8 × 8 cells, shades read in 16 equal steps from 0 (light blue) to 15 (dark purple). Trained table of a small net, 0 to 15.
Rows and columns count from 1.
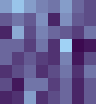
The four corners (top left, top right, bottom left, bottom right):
4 10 13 9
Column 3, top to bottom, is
4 9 10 11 9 8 7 4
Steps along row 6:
down down up down down up down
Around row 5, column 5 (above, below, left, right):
12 10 11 6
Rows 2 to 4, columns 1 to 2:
9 7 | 13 3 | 8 8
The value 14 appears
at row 4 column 8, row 5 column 7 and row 7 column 2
